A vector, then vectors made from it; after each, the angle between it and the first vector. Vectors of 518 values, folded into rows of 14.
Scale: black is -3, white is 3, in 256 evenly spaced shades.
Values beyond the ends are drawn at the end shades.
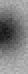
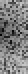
partly aligned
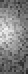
nearly opposite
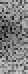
partly aligned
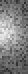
nearly opposite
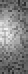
nearly opposite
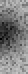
nearly parallel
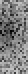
partly aligned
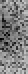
partly aligned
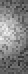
nearly opposite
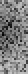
partly aligned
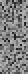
orthogonal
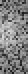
partly opposed
